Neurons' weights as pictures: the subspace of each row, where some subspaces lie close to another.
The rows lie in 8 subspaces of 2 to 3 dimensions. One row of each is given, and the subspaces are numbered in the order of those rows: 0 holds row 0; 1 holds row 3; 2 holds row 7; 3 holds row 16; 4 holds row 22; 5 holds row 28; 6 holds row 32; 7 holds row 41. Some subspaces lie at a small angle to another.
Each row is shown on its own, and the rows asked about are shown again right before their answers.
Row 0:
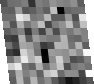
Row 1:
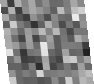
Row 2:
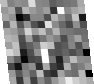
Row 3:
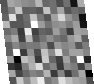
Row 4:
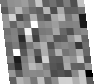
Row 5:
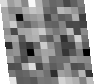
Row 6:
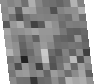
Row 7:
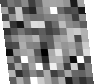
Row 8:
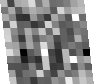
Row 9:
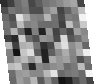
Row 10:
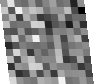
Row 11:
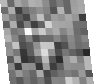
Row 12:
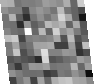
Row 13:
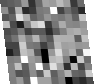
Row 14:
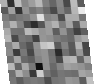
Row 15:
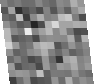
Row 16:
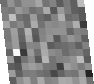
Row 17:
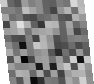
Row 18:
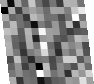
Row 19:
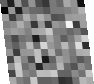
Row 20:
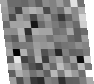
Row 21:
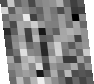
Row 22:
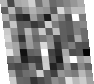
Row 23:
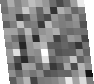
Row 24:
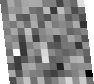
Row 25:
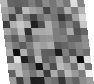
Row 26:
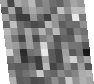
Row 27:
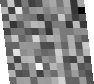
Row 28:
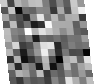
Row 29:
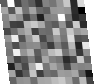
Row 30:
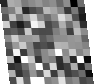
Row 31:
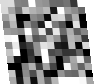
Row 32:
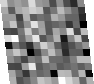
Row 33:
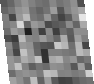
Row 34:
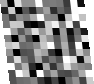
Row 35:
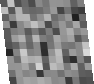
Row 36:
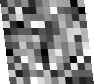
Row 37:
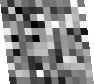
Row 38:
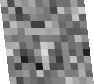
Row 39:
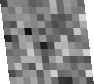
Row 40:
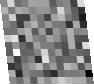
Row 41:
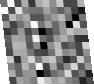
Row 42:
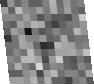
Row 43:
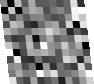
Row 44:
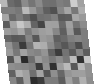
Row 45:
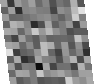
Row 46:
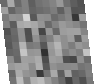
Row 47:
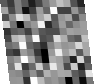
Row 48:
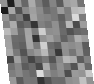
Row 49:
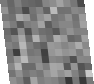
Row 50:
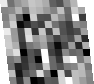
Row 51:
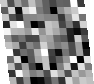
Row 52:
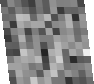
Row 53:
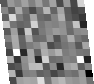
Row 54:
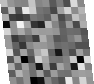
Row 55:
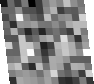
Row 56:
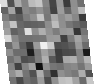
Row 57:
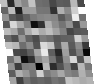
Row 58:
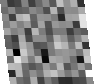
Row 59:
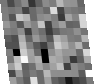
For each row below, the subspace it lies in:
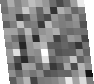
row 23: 3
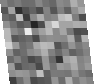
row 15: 6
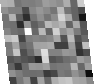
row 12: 5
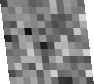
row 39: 6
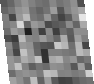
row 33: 5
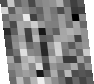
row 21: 7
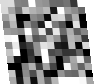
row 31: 0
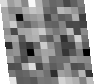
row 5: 5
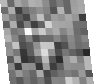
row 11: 5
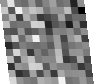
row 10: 5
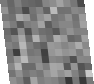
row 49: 3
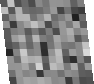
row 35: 4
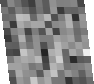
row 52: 4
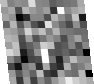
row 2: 0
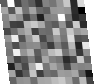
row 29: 6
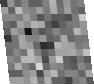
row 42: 6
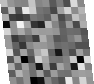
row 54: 3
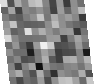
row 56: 6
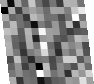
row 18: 7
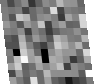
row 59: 2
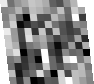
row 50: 7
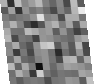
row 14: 6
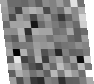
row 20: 1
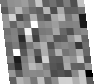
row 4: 1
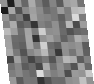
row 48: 7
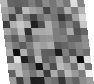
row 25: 1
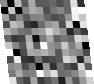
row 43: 4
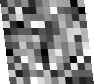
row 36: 2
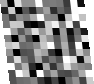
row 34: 6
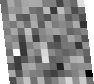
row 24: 3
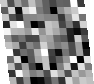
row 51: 2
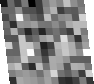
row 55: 5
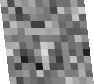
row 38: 0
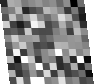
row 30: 1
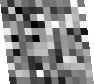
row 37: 6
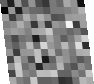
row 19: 7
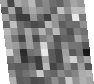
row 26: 4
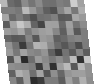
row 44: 1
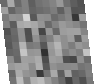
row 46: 7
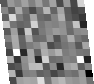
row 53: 3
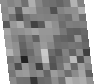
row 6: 2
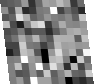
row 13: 2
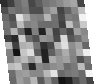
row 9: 5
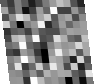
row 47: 3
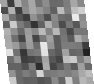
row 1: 4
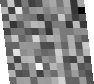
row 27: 5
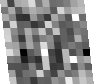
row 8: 4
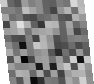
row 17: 1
